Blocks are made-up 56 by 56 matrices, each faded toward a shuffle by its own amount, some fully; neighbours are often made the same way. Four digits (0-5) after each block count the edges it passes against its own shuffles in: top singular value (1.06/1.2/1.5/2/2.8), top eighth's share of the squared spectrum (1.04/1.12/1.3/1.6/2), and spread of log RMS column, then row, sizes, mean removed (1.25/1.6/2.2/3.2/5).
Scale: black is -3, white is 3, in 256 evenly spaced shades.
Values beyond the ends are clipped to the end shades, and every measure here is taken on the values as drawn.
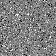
2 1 0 0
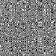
4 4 2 2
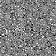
3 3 1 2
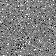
0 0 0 0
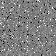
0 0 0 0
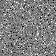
2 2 0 0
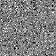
3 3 1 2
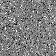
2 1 0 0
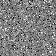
0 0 0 0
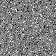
0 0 0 0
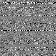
2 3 0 4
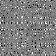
4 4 2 2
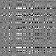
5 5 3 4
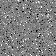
1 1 0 0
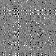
4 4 2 2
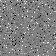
0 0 0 0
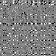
4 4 2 3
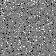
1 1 0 0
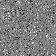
2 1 0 0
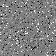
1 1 0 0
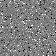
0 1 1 0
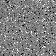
1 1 0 0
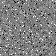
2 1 0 0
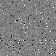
2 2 0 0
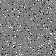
1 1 0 0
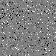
3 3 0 1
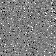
1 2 1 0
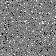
0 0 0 0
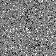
2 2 1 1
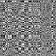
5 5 3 3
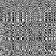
4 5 3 3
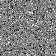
2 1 0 0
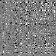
2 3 3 2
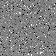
0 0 0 0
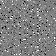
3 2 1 1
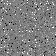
1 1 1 0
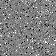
2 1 0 0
